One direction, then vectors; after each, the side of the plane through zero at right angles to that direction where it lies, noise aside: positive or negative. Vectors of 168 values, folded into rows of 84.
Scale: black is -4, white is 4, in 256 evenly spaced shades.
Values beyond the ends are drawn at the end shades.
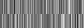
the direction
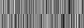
negative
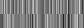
negative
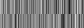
negative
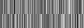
positive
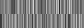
positive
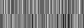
negative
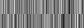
negative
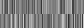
positive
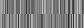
negative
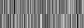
positive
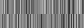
negative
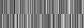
positive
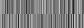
negative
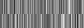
positive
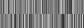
negative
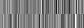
negative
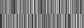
positive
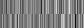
positive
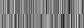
negative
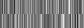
positive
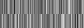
positive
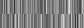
positive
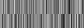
negative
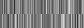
positive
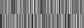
positive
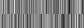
negative
